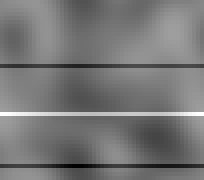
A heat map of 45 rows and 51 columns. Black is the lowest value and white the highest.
A few values lie far out on both sides of the bulk. The top middle is the calmest part. Rows 17, 29 and 42 stand out from the rest.
